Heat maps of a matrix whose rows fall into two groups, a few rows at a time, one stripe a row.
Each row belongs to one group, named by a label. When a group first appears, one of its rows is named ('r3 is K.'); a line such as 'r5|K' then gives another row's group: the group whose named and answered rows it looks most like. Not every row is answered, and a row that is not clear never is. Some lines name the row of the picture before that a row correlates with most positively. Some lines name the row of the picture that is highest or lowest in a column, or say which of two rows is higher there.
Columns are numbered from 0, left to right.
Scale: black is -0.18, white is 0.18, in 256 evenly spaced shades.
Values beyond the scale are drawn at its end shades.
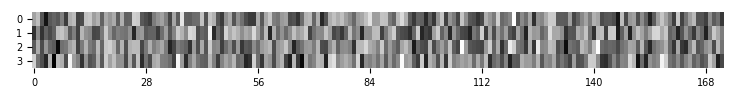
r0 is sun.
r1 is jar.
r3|sun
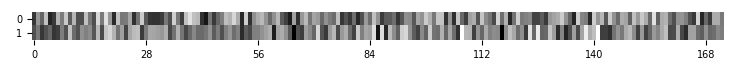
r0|jar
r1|sun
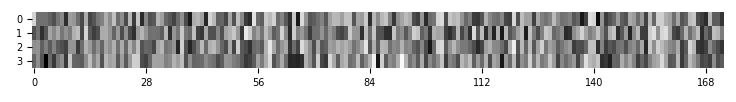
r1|jar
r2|sun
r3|sun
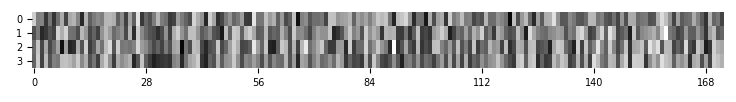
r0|sun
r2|jar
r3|jar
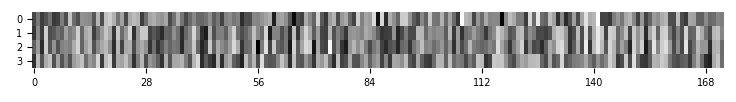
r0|sun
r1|jar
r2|jar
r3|jar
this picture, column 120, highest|0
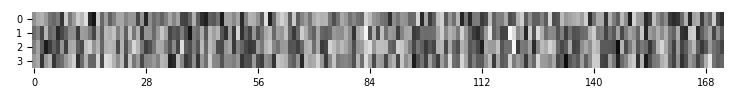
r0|jar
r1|sun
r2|sun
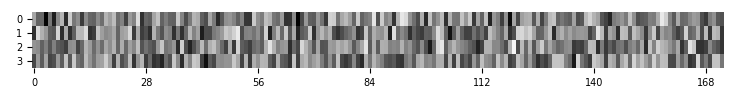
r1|jar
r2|sun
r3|jar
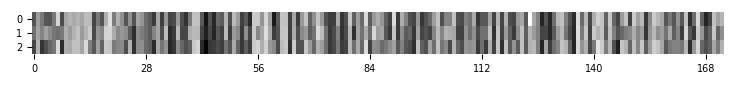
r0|jar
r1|jar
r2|jar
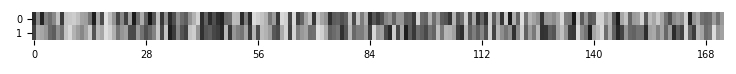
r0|jar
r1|jar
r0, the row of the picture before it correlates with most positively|2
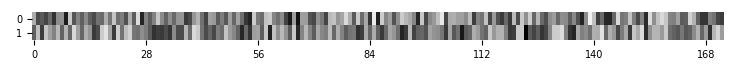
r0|sun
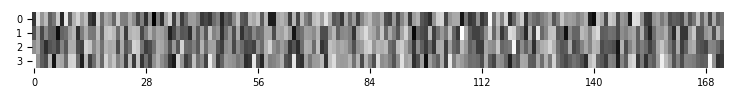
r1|sun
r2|sun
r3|sun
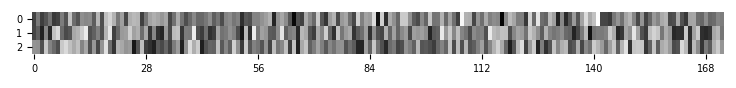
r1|jar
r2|jar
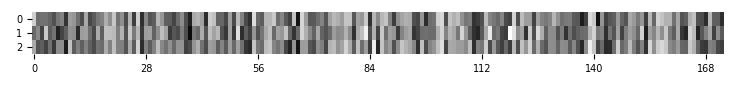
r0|sun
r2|sun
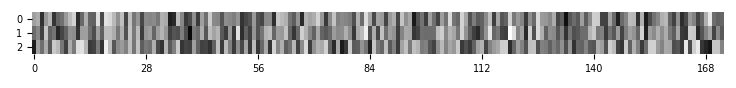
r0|sun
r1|sun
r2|jar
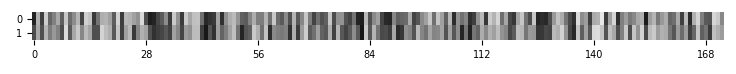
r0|jar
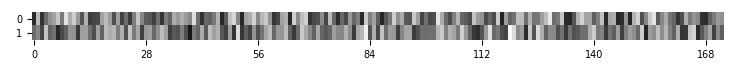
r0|jar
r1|sun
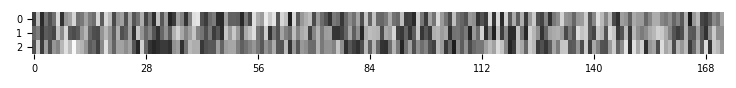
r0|jar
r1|jar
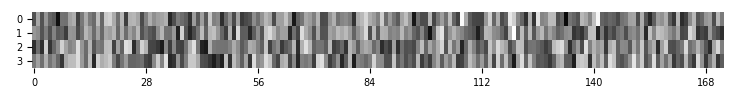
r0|sun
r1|sun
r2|jar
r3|jar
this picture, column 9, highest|3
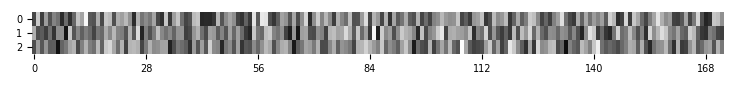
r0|jar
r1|sun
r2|sun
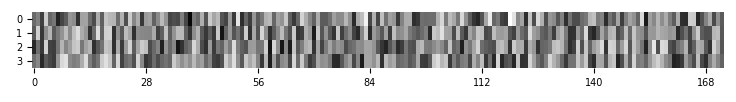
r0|sun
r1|jar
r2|jar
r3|jar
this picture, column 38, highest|3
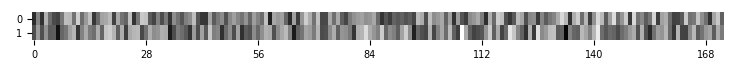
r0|jar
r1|sun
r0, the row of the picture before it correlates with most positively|2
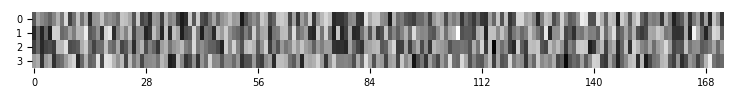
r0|jar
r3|sun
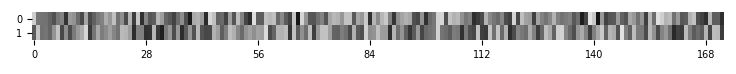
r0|sun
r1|jar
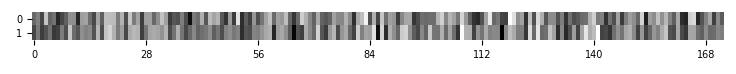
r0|sun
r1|sun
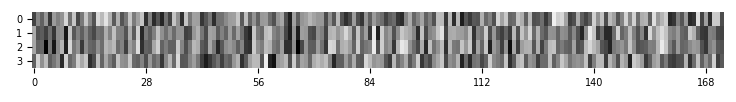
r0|jar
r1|sun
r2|sun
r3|jar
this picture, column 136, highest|0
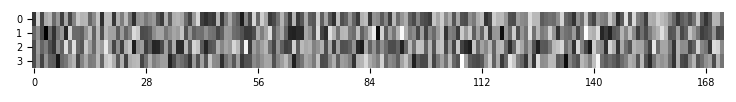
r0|jar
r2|jar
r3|sun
